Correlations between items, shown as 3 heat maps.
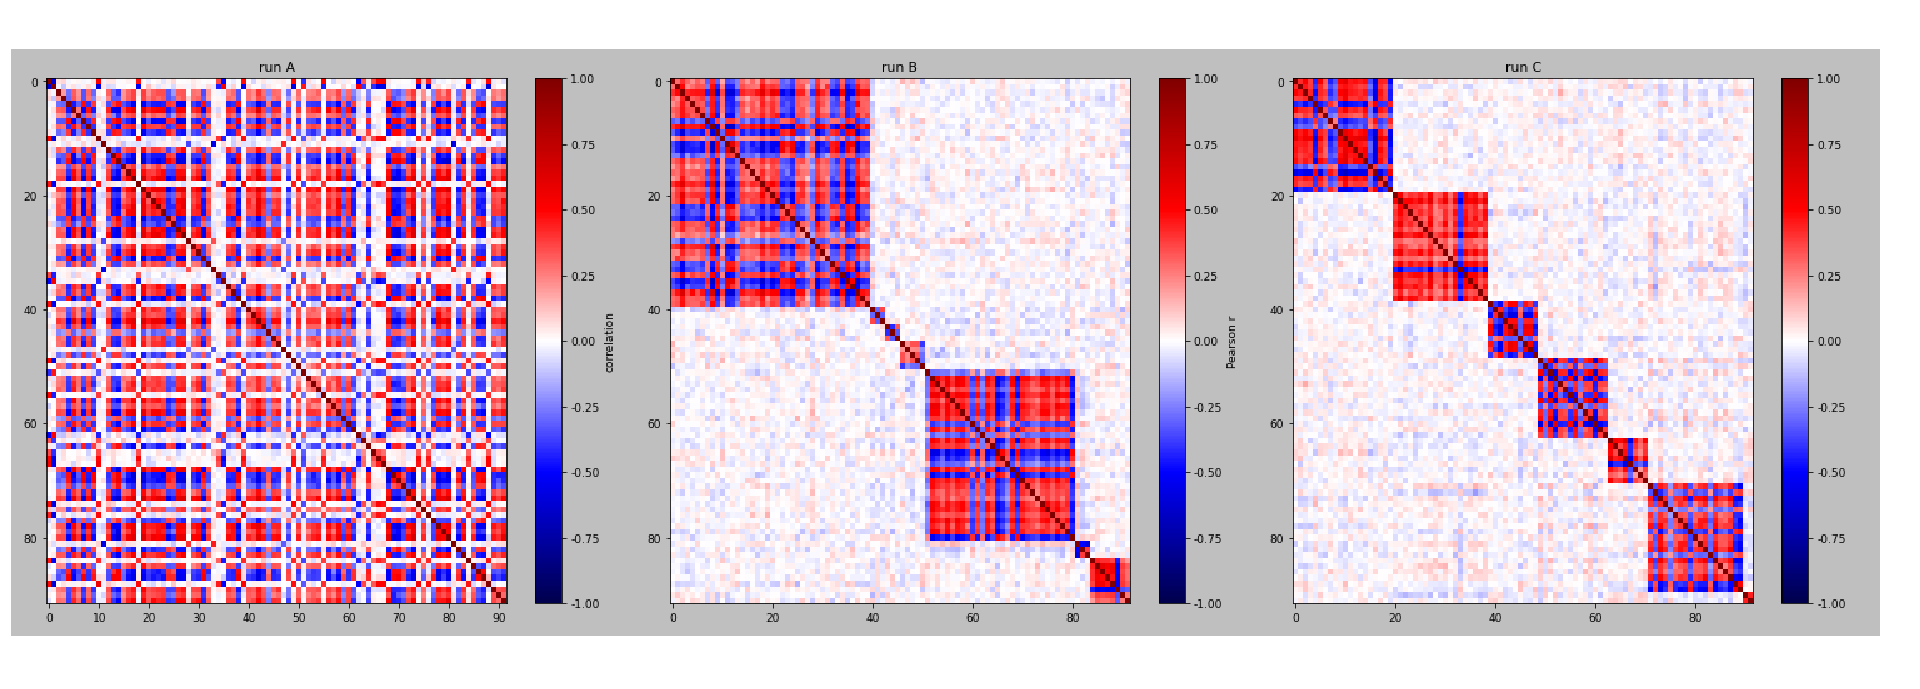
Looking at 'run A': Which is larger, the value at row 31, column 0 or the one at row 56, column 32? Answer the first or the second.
the second
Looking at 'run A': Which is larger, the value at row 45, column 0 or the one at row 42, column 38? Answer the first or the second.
the first
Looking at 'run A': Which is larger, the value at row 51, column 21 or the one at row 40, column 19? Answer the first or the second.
the second
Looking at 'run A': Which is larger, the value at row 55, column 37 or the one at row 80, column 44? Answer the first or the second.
the first
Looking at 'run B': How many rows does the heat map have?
92
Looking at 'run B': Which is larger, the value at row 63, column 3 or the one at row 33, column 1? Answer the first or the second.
the first
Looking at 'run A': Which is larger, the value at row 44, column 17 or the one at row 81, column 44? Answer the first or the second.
the second
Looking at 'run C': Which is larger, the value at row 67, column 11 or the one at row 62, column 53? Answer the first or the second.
the second
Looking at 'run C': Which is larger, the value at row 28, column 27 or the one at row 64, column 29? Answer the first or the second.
the first
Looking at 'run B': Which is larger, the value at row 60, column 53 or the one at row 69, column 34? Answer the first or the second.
the second
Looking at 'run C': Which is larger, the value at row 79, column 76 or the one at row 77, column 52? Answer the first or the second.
the second
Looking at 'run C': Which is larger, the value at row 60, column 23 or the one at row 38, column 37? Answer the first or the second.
the second
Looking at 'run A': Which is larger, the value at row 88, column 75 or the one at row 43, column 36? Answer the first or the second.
the second
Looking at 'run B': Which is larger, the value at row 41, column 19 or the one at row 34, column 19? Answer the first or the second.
the second
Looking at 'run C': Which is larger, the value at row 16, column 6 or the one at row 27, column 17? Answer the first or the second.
the second
